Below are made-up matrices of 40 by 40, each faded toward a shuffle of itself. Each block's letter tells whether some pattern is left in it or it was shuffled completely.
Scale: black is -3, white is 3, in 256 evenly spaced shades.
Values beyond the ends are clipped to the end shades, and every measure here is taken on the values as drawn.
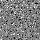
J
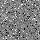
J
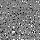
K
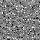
K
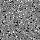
J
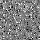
K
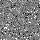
J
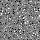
J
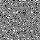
K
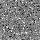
J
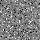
J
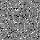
K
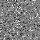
J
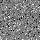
J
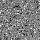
K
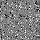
K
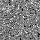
J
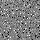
J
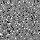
K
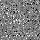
K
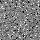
J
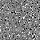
K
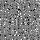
K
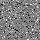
J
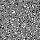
J
